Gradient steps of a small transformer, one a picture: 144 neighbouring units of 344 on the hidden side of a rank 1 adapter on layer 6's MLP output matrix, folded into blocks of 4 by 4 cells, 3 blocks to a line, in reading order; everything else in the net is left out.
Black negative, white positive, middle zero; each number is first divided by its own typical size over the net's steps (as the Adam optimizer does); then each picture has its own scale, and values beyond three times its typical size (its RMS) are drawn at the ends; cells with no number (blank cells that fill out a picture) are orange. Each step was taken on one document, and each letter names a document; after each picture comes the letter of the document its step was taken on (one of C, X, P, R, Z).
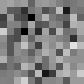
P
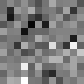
P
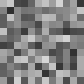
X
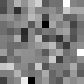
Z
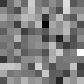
Z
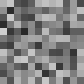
X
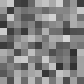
X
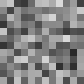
X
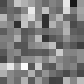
Z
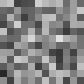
X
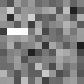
P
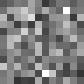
P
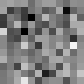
P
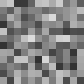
X
